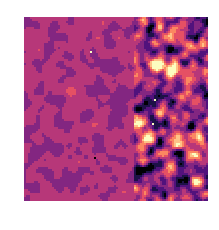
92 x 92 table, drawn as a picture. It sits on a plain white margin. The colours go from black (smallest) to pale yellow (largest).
Mirror symmetry: none. Lone odd cells: 4, 3 higher and 1 lower than their neighbours. Slope: none. Seam: vertical, 60% of the way across, the left part calmer. Grain: blotchy.
